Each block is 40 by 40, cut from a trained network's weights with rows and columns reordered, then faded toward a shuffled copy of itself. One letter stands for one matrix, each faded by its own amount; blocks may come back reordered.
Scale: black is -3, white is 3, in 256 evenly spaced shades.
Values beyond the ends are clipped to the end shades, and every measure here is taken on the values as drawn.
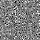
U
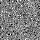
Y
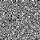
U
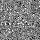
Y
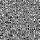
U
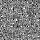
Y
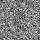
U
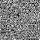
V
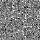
U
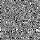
U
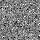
Y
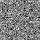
V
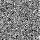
Y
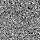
Y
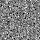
Y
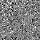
U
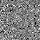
U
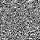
V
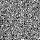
Y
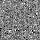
Y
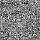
U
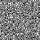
V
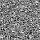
V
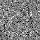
U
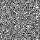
U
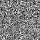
V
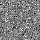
Y
